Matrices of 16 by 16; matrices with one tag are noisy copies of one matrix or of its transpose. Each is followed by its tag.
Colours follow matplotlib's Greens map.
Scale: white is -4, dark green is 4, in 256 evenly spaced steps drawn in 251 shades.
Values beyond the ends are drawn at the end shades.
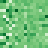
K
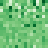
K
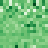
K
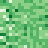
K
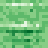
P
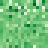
K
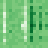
P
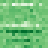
P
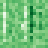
P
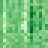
P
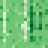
P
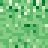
K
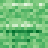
P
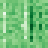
P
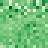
K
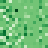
K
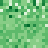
K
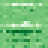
P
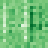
P
